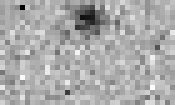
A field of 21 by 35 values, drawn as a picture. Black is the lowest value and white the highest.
The values are skewed, with a long tail toward low values. A single dip lies in the top middle. The ninth with the lowest average is the top middle.
